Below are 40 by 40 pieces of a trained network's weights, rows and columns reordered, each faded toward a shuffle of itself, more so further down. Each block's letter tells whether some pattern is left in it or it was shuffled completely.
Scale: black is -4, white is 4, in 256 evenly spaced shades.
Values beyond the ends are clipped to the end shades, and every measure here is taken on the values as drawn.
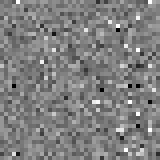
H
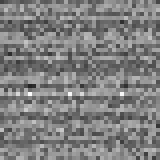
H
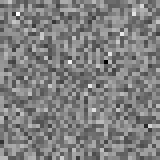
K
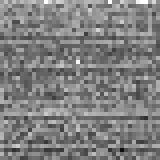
H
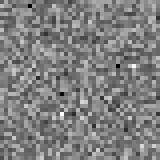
K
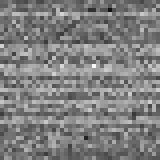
H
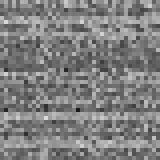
H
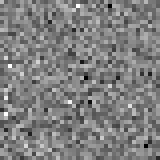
K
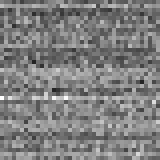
H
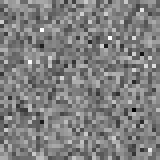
K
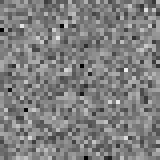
K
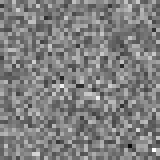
K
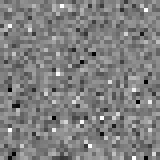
H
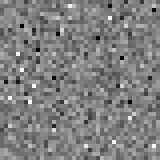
K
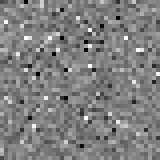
H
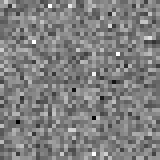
K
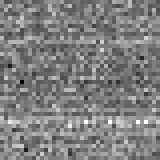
H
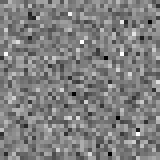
K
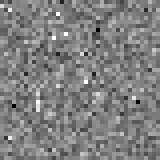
K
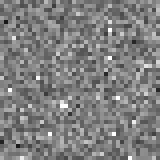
K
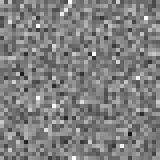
K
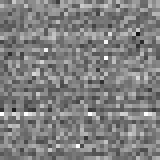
H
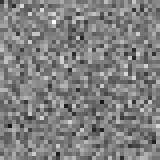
K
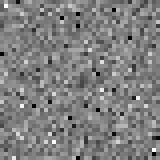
K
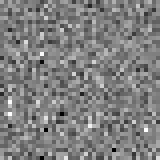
H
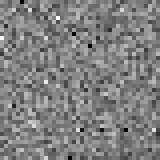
H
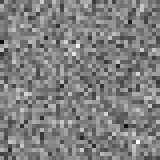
K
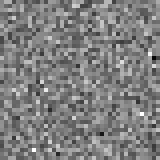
K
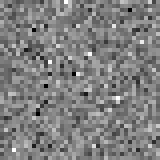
K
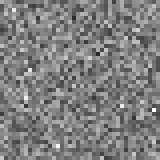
K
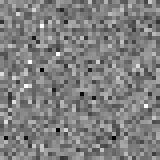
K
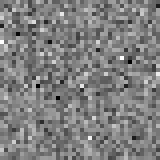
K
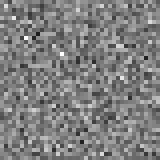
K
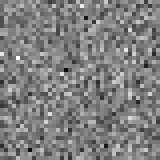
K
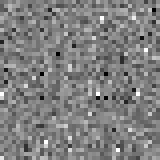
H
